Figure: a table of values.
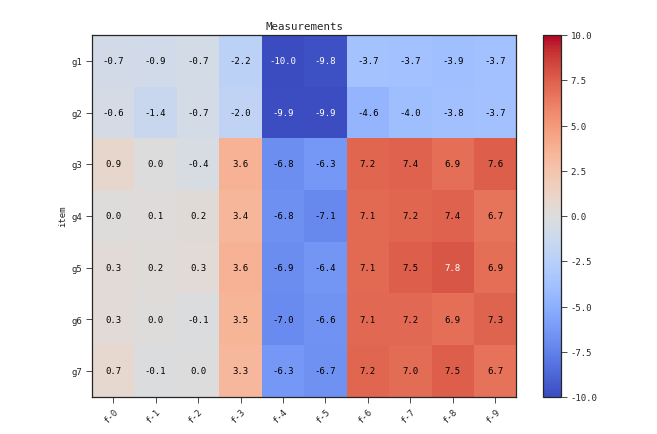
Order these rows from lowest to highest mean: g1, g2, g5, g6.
g2, g1, g6, g5
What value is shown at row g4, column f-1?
0.1
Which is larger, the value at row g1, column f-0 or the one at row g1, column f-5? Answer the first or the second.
the first
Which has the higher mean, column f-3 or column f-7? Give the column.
f-7
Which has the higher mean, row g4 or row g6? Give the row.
g6
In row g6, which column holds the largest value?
f-9
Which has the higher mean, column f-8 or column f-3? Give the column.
f-8
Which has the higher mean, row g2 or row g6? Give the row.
g6
